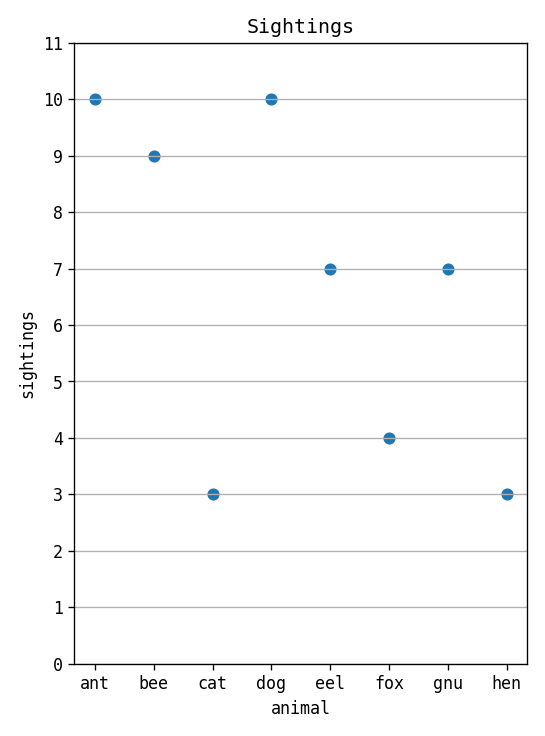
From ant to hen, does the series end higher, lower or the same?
lower
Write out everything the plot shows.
Title: Sightings
x-axis: animal, ticks ant bee cat dog eel fox gnu hen
y-axis: sightings, ticks 0 1 2 3 4 5 6 7 8 9 10 11
Values:
10 9 3 10 7 4 7 3
